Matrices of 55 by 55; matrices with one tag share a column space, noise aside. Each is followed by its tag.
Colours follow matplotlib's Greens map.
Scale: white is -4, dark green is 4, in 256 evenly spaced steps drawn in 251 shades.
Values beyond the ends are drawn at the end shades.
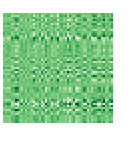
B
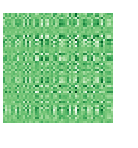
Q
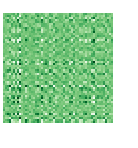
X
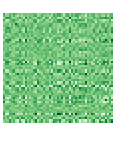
X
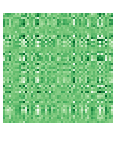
Q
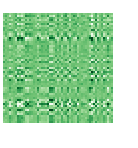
B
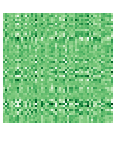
B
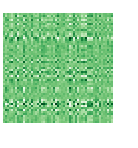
B
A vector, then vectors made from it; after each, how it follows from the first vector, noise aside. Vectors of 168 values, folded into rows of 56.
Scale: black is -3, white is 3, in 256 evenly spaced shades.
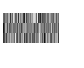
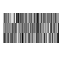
wrapped around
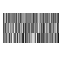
wrapped around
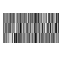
wrapped around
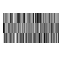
sign-scrambled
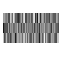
sign-scrambled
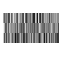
sign-scrambled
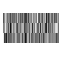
wrapped around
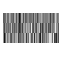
wrapped around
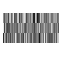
sign-scrambled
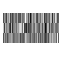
wrapped around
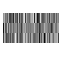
sign-scrambled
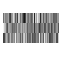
sign-scrambled
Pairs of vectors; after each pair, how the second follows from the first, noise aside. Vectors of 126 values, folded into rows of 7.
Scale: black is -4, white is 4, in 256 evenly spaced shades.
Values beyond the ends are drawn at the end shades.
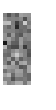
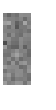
shrunk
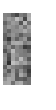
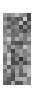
negated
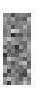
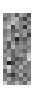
shuffled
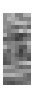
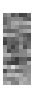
reversed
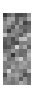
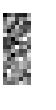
scaled up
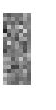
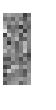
negated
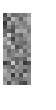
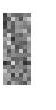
copied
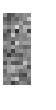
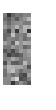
copied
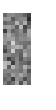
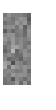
shrunk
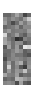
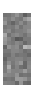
shrunk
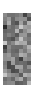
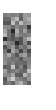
shuffled
